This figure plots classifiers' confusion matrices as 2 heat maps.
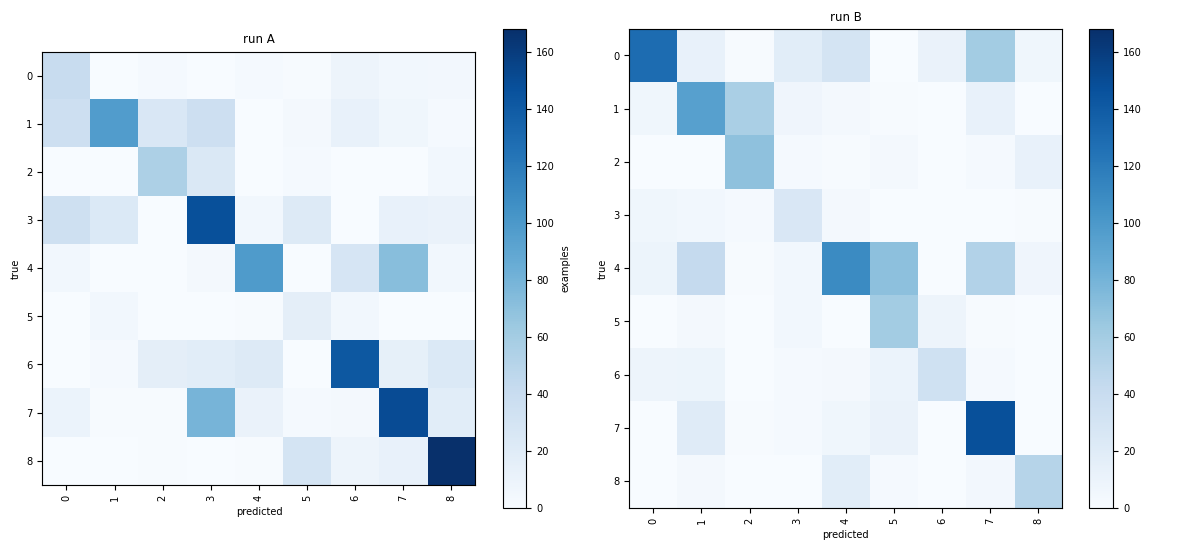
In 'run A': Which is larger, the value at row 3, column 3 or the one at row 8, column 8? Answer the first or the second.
the second
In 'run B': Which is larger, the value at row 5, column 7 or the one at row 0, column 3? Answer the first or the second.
the second
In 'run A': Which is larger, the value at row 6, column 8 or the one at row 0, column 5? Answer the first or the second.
the first
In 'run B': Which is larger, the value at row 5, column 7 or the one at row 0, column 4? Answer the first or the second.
the second
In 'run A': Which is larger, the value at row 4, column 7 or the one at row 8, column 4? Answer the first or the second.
the first
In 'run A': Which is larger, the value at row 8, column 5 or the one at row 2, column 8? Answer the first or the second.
the first
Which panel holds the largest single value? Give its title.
run A
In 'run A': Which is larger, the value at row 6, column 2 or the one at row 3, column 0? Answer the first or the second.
the second
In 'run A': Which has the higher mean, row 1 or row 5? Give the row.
1
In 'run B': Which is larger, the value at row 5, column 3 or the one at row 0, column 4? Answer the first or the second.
the second
